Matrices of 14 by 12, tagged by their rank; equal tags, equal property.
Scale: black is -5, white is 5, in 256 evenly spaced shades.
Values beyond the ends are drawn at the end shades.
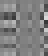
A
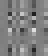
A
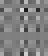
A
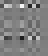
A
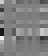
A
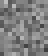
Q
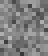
Q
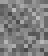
Q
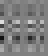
A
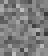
Q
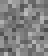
Q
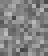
Q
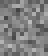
Q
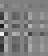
A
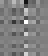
A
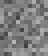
Q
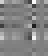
A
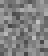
Q
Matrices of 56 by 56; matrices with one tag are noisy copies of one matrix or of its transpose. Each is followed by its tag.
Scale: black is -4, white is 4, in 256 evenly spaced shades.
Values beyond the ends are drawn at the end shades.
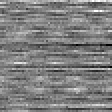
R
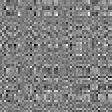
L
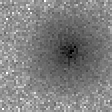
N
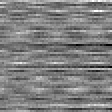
R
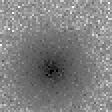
N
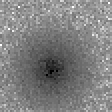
N
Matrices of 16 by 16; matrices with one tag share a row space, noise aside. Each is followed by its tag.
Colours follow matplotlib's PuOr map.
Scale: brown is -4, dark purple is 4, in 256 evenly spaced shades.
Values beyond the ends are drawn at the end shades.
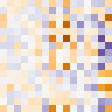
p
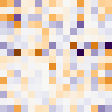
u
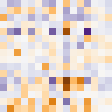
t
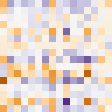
t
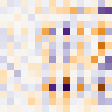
p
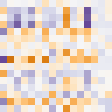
t
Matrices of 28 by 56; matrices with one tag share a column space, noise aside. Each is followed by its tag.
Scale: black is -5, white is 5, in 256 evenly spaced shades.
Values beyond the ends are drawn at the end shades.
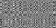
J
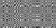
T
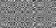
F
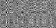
J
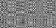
J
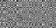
F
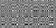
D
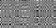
D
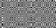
F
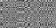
F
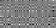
D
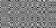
F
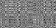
J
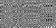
T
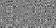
T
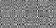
D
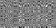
T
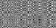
J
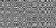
F
